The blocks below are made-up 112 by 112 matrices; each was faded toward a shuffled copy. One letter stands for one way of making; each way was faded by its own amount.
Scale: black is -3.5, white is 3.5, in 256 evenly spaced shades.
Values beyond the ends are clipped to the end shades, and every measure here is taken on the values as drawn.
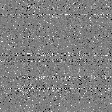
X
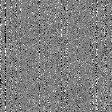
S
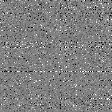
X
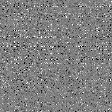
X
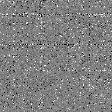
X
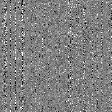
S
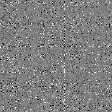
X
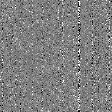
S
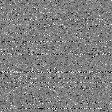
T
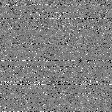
T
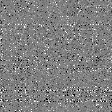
X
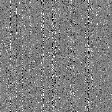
S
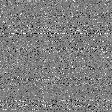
T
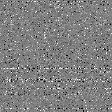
X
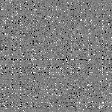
X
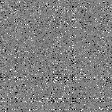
X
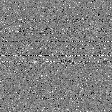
T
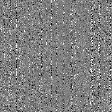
S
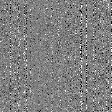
S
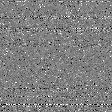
T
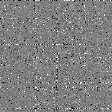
X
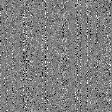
S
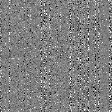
S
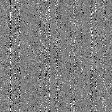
S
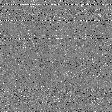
T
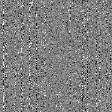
S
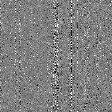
S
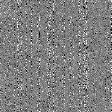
S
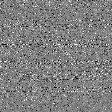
T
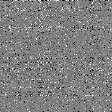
X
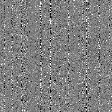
S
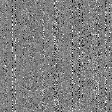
S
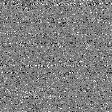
T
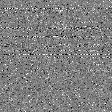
T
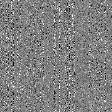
S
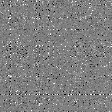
X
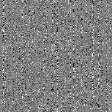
S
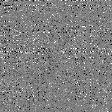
X
